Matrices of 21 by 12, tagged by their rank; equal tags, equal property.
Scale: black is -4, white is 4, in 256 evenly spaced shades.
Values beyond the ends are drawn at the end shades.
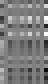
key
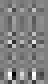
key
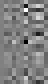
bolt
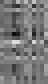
bolt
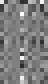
bolt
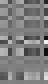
key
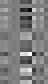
key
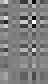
key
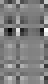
key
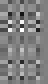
key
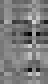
bolt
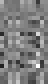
bolt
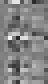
bolt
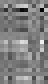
bolt
